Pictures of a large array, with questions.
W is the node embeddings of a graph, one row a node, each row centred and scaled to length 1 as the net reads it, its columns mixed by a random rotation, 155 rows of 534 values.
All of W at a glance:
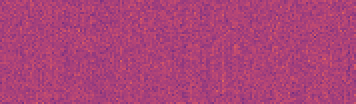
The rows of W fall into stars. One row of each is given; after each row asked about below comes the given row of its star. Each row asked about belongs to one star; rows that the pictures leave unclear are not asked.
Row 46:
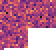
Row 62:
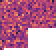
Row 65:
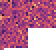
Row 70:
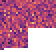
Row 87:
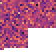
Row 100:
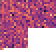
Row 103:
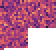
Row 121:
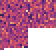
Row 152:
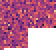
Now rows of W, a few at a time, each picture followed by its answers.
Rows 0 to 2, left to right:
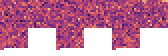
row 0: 87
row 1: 65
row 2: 70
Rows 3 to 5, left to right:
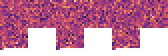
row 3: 87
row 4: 62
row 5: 70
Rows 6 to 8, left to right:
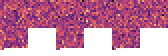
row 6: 46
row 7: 121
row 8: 62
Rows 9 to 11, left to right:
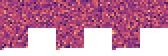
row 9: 103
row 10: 100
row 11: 103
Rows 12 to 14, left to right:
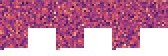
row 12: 103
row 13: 87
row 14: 46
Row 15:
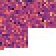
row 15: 100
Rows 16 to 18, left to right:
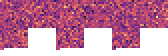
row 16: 65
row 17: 62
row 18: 152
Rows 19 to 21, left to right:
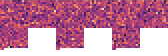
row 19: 65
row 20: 70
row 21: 62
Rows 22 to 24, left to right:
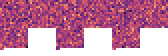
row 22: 121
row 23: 62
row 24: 65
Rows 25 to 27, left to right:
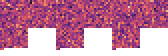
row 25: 100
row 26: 65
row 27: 121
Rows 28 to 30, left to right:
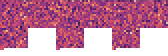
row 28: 152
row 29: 152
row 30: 100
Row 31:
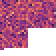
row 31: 87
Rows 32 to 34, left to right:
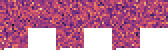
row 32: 46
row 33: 87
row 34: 65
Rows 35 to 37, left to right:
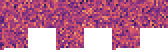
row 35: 70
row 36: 65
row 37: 100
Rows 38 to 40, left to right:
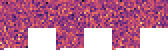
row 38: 121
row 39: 152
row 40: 100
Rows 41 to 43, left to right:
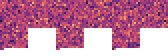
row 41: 70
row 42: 103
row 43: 103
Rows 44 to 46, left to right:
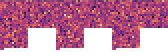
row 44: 70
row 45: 103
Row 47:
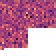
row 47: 46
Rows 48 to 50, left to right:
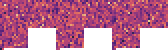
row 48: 62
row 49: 100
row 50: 70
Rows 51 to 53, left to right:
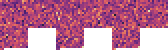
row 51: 65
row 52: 103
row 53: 103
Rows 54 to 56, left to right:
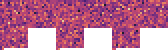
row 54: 70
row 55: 100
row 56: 100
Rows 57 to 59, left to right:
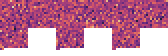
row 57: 121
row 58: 62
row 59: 103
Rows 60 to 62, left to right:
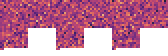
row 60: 70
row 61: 46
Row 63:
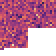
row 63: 46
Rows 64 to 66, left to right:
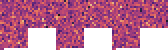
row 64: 103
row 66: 62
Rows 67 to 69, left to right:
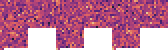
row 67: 103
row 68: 65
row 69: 65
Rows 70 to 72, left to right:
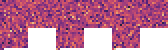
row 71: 65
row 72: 100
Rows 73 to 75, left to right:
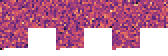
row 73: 62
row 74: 152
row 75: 152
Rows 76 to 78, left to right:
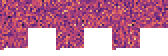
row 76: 100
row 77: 100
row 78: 65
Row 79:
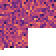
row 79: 65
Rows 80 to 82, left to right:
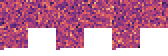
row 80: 70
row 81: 152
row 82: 121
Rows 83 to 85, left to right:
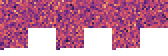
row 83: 70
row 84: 70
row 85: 103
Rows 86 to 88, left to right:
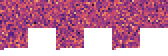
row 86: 121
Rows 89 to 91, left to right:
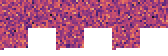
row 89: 121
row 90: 100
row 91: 46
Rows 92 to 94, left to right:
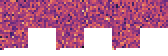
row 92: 87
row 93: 121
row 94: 65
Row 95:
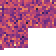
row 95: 62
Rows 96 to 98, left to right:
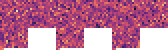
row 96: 121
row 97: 100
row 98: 100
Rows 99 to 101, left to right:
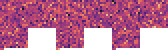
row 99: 152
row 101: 62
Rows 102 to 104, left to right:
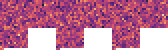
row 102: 100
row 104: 100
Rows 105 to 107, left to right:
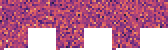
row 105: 121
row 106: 65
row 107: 121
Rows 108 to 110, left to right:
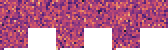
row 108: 152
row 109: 65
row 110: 62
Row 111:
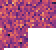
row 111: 103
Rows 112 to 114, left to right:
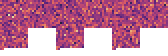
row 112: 87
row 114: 100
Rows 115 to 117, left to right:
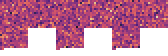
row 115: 70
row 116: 152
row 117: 121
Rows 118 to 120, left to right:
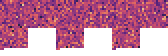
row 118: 152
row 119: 152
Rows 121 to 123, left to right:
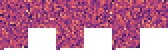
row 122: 103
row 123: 62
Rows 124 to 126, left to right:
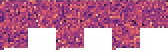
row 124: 70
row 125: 103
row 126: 65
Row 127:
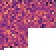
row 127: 152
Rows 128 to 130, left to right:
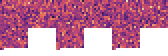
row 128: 62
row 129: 121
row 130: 121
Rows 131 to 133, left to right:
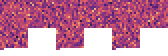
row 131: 87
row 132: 103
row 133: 70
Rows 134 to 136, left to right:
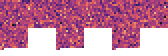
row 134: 46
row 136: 103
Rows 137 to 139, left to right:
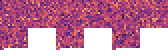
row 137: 152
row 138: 87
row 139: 62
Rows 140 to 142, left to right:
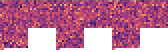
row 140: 65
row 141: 103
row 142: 100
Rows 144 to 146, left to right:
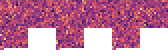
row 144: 87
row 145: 62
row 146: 46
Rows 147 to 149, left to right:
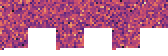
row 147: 103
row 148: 65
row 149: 65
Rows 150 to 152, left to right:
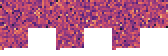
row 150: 46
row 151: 62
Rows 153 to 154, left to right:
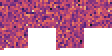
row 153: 100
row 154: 103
